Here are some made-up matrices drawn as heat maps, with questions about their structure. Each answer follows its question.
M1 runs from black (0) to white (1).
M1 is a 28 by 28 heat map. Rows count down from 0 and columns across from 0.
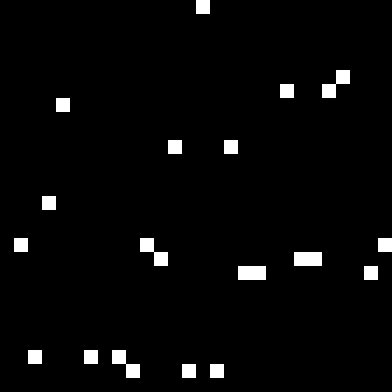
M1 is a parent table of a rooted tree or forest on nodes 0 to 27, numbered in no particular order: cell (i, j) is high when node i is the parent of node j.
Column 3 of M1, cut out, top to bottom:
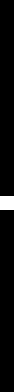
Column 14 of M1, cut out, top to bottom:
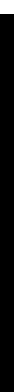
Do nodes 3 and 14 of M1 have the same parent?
no
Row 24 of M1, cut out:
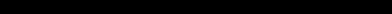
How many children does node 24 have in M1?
0
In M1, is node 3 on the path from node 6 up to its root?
no
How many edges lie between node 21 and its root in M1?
2
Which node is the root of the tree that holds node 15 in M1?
19
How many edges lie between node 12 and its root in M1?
3
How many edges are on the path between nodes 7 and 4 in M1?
1
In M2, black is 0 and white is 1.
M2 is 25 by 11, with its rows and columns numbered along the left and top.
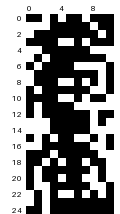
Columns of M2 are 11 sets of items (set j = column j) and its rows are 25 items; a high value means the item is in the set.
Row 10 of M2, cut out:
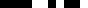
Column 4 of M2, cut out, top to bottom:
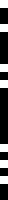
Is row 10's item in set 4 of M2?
yes
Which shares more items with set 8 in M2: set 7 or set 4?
set 7
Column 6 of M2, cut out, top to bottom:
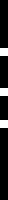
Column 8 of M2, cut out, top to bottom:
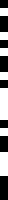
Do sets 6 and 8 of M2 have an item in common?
yes
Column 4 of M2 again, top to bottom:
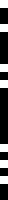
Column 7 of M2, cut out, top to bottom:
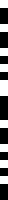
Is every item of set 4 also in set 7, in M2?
yes
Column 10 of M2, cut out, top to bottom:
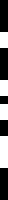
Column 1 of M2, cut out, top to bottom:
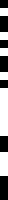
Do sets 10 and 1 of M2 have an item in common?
yes
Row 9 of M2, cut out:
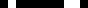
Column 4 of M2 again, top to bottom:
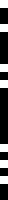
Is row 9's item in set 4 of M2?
no
